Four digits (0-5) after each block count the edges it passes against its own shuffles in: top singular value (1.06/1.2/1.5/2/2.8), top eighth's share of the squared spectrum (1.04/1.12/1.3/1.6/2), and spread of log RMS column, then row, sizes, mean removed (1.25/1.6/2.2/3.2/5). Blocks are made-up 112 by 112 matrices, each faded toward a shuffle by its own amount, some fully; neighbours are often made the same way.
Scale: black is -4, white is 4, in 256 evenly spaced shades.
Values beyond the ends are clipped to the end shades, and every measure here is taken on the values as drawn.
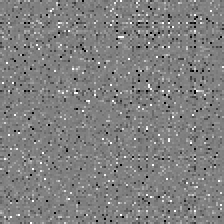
4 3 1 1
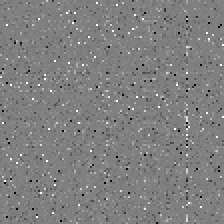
3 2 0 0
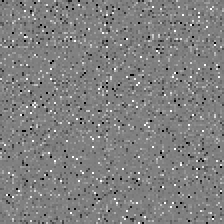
3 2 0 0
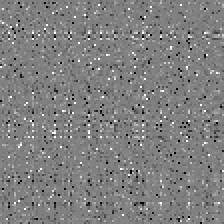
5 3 2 2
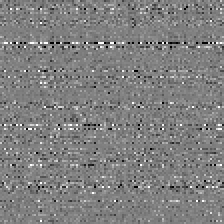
4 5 1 4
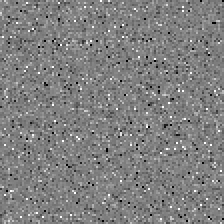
1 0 0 0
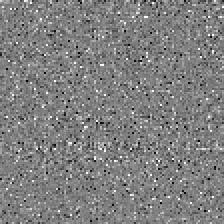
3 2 0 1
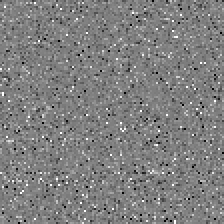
1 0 0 0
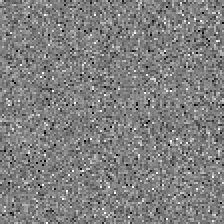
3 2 1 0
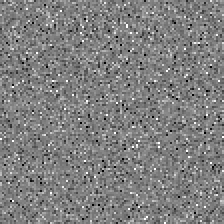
0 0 0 0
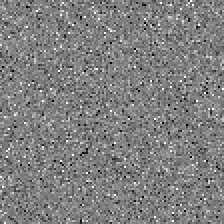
1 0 0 0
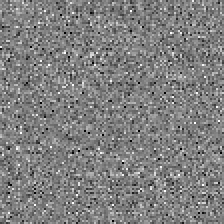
4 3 2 2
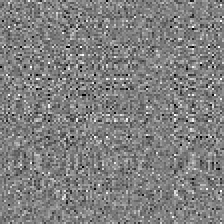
5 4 3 3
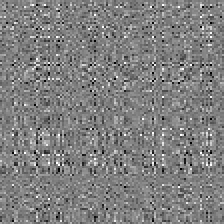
5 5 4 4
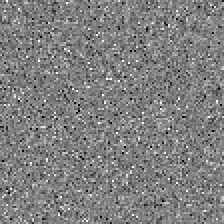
3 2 0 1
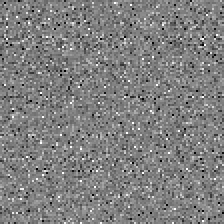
3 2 0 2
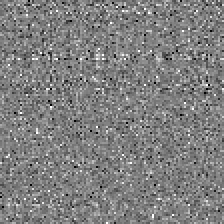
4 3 1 2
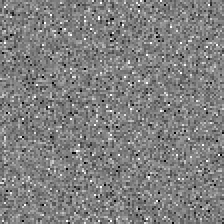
0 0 1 0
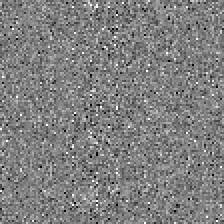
1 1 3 0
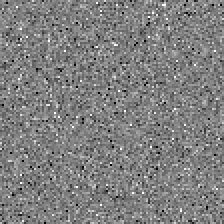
0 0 0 0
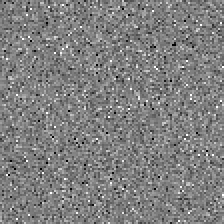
0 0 0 0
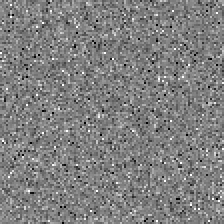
0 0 0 0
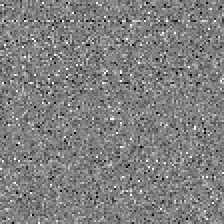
2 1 0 2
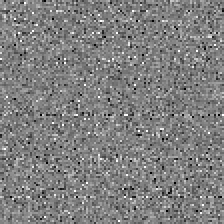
1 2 0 2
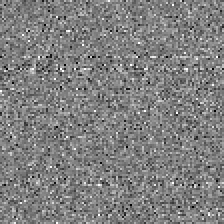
1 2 0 3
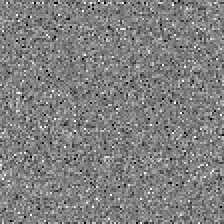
1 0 0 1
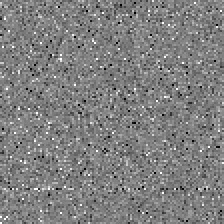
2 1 0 1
